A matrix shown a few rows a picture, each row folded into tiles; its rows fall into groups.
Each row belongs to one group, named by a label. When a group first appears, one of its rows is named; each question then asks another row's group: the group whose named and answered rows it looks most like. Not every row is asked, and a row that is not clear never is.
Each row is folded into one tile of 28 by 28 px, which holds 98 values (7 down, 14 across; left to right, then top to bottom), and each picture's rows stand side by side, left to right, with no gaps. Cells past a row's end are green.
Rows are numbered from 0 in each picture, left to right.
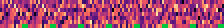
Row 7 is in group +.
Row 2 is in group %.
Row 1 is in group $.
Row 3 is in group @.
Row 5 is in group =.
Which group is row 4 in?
@
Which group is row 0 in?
$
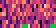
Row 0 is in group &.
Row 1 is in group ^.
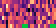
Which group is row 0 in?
$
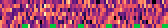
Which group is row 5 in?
=
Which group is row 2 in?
%
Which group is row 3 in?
=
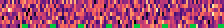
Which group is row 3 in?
^
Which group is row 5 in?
$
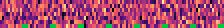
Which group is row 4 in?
@
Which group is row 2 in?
$
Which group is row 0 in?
$
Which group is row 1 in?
^
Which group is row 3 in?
+
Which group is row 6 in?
+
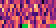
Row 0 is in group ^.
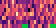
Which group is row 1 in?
&
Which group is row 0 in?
%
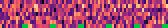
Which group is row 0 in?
^
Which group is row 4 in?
^
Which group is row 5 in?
%
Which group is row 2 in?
&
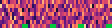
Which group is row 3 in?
^
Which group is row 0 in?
+
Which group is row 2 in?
=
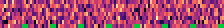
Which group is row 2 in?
+
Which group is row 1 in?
&
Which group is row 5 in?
^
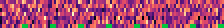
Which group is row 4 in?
=
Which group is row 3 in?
%
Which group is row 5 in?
@
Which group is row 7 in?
=
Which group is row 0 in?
&
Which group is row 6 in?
=
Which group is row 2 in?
=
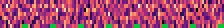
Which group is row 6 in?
&
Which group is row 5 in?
&
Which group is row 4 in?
&
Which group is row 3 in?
&
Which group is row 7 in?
@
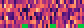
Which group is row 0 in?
@
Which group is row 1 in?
@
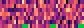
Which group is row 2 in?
^
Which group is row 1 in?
%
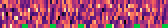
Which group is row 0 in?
+
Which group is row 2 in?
$
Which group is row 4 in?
%
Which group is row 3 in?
%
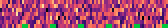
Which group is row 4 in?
@
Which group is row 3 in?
+
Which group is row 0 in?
=
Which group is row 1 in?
%
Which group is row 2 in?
+
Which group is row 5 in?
=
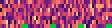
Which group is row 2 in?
=
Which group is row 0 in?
@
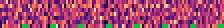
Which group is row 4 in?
&
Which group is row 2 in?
^
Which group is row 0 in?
+
